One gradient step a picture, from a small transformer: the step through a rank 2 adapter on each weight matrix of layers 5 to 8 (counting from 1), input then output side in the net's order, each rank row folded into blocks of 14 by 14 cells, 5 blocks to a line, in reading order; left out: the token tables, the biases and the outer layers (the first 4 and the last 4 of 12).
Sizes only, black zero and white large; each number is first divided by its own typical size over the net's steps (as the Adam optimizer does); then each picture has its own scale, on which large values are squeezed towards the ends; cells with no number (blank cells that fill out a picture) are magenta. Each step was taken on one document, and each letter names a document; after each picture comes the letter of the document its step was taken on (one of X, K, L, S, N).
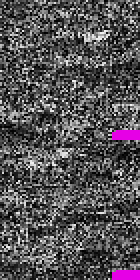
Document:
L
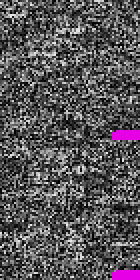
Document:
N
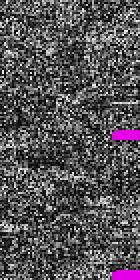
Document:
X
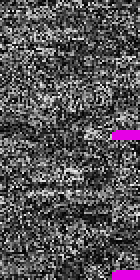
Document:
L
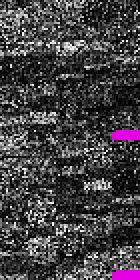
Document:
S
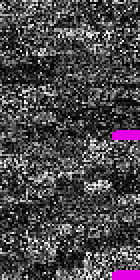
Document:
S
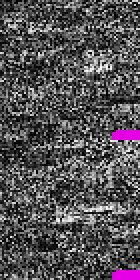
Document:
X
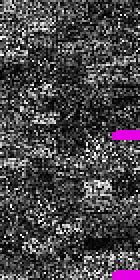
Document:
S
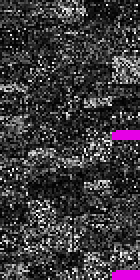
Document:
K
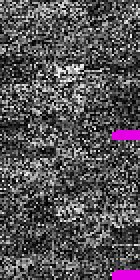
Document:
L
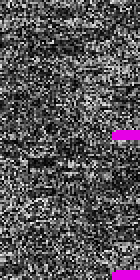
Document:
X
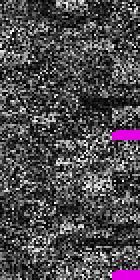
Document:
S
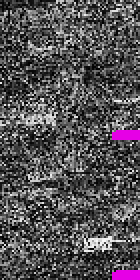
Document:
L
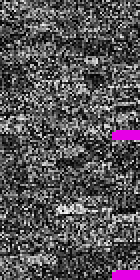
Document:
L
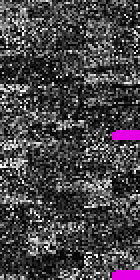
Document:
S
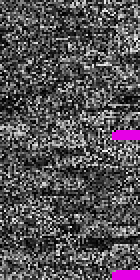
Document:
X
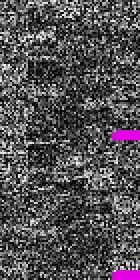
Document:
N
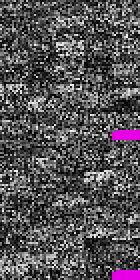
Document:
L
